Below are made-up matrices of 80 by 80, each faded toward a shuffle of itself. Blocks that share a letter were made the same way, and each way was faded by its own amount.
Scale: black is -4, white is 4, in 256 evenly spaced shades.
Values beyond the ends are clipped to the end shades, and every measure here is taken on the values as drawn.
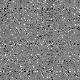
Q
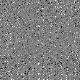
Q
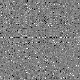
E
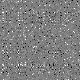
Q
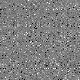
E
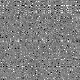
E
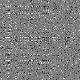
E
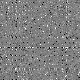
E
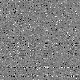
Q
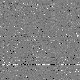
E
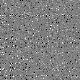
Q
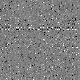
Q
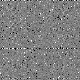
E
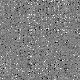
Q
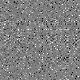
E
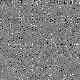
Q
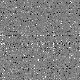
Q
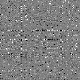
E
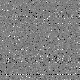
Q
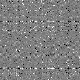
E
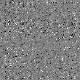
Q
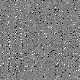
Q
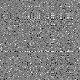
E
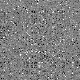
Q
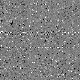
Q
